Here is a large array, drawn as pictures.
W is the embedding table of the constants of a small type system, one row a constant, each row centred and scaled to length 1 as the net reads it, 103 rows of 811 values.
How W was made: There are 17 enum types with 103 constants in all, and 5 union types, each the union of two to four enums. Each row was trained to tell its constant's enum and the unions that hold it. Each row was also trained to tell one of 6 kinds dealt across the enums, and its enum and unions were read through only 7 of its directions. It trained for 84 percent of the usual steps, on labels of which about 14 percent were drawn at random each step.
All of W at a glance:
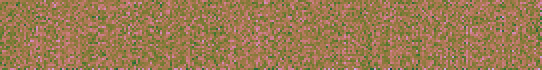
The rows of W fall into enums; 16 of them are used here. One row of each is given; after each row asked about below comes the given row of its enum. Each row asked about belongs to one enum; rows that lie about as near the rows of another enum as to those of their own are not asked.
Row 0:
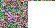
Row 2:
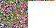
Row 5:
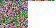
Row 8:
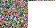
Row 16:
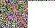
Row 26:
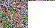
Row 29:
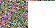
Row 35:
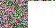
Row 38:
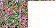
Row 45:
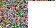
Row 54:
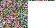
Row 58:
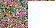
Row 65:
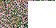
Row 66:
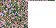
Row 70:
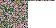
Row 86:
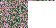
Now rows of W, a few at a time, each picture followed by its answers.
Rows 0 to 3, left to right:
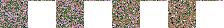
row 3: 38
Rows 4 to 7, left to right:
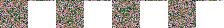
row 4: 86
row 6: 86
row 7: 2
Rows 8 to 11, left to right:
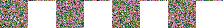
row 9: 2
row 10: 35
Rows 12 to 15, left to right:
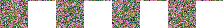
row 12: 2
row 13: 86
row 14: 66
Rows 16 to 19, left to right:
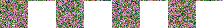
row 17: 54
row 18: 26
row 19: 86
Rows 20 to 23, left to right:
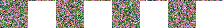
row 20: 8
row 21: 54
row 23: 70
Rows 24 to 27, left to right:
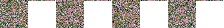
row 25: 8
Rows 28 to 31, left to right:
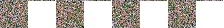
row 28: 35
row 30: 54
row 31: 26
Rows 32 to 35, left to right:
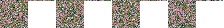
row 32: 58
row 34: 16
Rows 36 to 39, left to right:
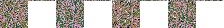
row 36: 35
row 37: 2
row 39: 58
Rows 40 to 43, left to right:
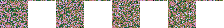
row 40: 86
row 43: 54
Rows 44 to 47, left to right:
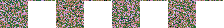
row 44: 29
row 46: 2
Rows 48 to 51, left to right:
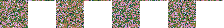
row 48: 66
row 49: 86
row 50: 70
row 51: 70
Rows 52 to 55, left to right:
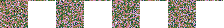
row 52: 65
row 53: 58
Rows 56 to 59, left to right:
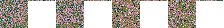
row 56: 35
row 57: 8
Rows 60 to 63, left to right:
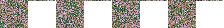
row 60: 16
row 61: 16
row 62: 70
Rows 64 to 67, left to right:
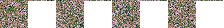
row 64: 58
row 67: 45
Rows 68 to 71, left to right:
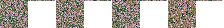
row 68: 2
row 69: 29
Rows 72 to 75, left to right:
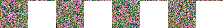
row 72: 54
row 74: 8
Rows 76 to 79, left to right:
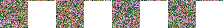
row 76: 66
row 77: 16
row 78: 5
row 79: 8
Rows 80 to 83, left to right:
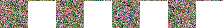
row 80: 29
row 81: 16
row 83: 26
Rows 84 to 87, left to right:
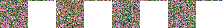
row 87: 58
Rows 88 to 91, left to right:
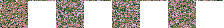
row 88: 38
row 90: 70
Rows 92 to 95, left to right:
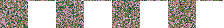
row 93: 8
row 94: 5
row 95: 66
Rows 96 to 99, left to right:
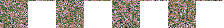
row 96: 26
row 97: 5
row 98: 35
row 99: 58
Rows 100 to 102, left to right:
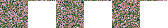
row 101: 16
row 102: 38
